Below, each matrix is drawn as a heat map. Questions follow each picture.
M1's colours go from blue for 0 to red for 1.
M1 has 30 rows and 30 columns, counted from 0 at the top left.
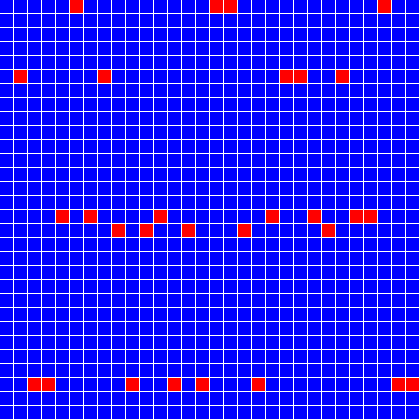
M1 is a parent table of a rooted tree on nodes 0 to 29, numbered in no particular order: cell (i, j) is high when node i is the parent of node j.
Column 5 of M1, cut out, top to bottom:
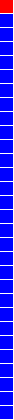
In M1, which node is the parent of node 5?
0
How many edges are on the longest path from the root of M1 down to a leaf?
2
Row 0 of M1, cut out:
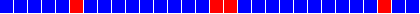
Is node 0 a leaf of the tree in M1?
no
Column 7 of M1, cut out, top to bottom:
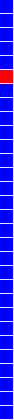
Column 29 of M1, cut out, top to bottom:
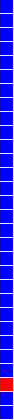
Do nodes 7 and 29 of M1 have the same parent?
no
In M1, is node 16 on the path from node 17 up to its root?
yes
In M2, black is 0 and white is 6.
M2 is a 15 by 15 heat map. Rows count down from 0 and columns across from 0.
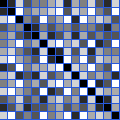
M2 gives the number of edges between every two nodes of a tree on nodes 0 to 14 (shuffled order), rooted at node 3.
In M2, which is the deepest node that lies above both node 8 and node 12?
13
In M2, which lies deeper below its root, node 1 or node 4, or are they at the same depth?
node 1
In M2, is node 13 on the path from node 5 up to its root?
yes
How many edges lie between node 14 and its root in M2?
3
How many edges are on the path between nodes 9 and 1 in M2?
5
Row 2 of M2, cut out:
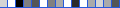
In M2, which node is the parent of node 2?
9
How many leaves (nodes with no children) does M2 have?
8
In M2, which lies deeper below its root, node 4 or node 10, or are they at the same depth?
node 10
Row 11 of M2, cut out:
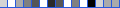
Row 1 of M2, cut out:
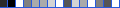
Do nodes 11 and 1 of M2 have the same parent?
no
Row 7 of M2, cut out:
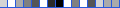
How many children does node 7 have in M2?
0
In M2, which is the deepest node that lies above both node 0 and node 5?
13
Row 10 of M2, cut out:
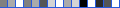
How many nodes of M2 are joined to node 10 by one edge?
1
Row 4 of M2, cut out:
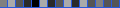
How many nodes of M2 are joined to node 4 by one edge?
3
